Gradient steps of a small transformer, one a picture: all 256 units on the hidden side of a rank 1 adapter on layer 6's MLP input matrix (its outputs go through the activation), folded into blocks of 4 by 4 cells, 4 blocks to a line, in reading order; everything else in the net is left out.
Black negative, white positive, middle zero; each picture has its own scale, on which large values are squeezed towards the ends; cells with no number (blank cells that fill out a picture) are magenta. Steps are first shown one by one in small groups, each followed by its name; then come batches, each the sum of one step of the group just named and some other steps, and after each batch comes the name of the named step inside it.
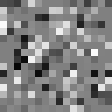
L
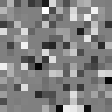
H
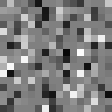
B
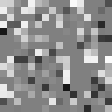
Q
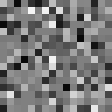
H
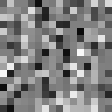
B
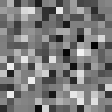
B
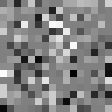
Q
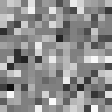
Q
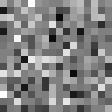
Q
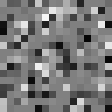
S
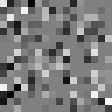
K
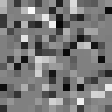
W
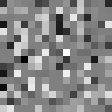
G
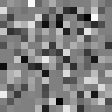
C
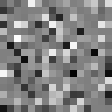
S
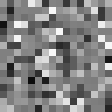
S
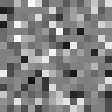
S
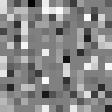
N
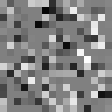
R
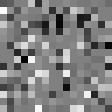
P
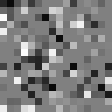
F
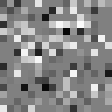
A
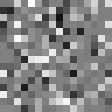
P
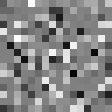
P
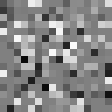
A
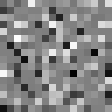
N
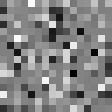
N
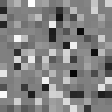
R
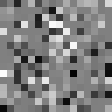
R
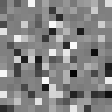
N
